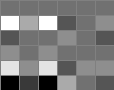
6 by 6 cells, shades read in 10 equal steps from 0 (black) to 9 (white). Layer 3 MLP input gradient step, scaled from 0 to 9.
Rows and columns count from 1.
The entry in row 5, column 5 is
5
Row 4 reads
5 4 5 4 4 4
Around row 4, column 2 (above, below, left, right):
4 5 5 5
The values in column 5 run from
4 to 5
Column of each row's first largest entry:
1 1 4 1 1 4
